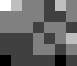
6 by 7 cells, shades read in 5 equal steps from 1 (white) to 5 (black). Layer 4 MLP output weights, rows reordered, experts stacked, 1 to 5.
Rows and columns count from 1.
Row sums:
18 23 23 24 25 30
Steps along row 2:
same same same up same down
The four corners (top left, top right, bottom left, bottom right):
1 3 5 4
